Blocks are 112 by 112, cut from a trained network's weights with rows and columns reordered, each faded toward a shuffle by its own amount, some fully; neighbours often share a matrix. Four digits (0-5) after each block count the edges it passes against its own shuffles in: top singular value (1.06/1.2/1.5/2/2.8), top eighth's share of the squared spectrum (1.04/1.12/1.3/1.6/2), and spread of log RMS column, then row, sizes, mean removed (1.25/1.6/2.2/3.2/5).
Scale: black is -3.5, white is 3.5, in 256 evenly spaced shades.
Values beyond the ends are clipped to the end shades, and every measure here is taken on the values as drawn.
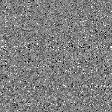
2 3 2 2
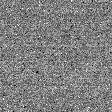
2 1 0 0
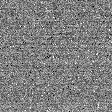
2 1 0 0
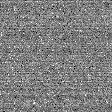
3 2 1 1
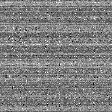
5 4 2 2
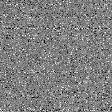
4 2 0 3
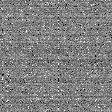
3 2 2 1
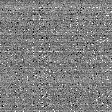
3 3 2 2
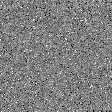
0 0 0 0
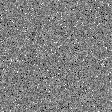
0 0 0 0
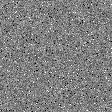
0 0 0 0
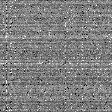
4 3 2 1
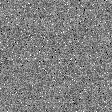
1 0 0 0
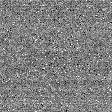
2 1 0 0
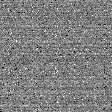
3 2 1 0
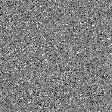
2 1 0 1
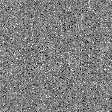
2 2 0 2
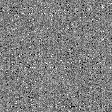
2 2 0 2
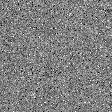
1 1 0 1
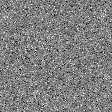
2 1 0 0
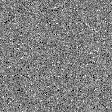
1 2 0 1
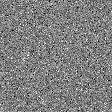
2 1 0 0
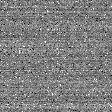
3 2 1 1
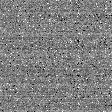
2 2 1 0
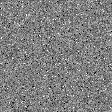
1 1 0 1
